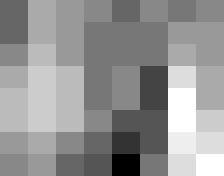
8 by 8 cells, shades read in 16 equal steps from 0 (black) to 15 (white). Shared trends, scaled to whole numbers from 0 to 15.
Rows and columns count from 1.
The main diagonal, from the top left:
6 10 9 7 8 5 14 15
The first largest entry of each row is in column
2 2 2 7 7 7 7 8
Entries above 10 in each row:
0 0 1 3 4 5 2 2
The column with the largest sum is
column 7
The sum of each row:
62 64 68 75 78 79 68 63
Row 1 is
6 10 9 8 6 8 7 8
